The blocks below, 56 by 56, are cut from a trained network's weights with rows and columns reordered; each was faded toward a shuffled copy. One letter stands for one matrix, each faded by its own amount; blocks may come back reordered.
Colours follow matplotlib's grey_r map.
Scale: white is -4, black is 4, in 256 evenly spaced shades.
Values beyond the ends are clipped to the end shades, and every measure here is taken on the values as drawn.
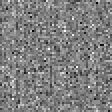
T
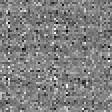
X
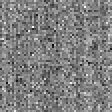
T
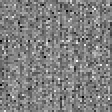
T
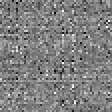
X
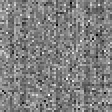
T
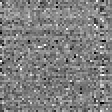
X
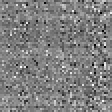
X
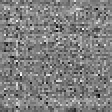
X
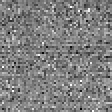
X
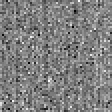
T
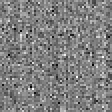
T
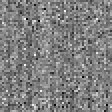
T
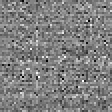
X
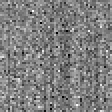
T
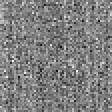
T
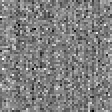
T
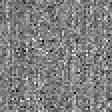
T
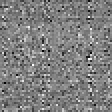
X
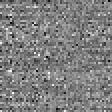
X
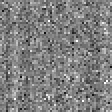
T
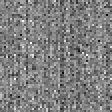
T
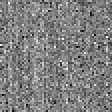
T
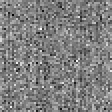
T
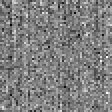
T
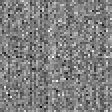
T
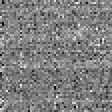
X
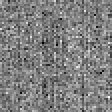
T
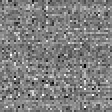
X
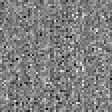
T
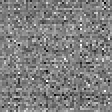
X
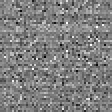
X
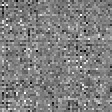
X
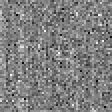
T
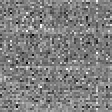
X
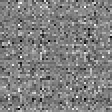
X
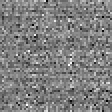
X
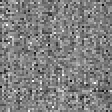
T
